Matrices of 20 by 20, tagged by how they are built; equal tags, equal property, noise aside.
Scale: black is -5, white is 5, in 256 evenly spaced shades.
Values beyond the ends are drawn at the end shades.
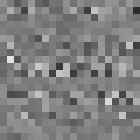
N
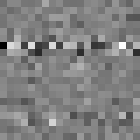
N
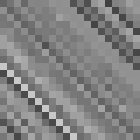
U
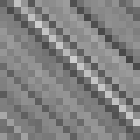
U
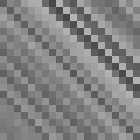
U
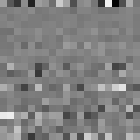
N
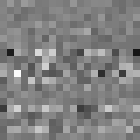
N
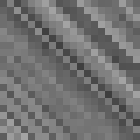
U
